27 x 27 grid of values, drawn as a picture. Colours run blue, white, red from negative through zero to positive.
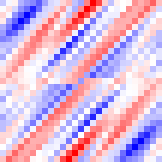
No overall slope runs across the table. The histogram is bell-shaped. A half turn leaves it unchanged. The grain runs diagonally up to the right.
